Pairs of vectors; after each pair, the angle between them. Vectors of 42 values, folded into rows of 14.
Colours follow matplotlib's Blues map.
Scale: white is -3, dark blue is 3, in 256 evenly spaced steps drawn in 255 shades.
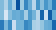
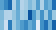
partly aligned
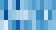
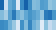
partly opposed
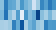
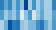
orthogonal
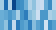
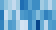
orthogonal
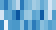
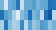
nearly opposite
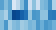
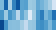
orthogonal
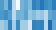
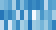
orthogonal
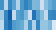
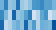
nearly opposite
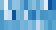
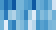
partly opposed
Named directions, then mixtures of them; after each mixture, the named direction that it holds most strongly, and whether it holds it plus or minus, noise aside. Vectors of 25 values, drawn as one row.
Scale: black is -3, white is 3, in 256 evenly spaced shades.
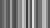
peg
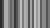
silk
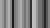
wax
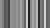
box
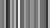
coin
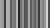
coin, minus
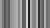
box, plus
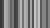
silk, plus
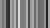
coin, plus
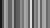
silk, plus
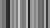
box, plus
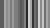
box, minus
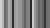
wax, plus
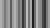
peg, minus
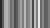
silk, plus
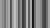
peg, minus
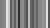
coin, minus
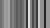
box, minus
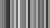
box, plus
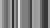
wax, plus
